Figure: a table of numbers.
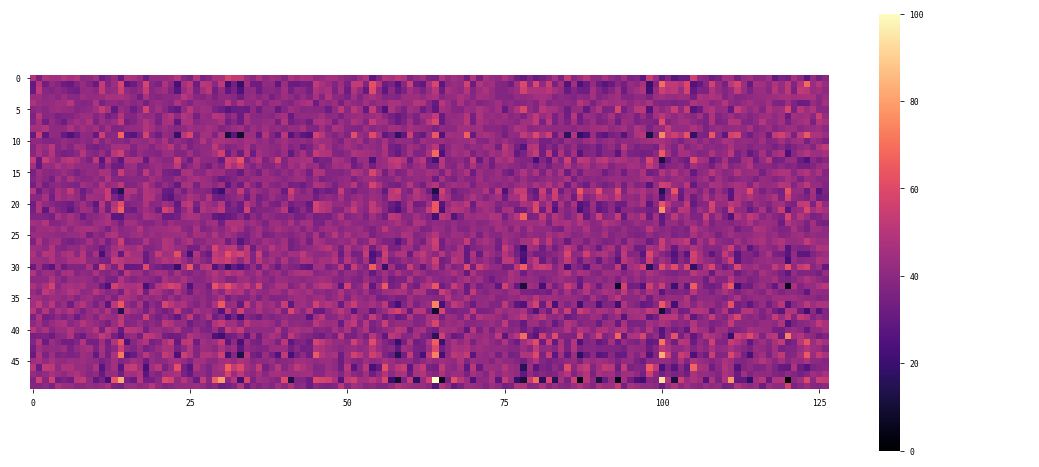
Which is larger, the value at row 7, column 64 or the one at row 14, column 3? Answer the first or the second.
the first
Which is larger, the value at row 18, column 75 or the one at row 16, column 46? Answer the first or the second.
the second
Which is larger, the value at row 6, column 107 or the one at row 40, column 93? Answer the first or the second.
the second
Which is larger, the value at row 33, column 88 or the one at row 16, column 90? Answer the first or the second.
the first
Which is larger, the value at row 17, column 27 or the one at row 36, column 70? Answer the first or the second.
the first
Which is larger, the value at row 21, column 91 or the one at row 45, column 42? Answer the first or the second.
the second
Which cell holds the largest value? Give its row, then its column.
48, 64
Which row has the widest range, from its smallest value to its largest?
48
